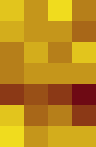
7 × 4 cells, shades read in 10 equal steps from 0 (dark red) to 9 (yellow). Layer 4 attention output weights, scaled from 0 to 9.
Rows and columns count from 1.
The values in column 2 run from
3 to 7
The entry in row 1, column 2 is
6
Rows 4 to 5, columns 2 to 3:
6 6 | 3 2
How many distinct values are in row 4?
2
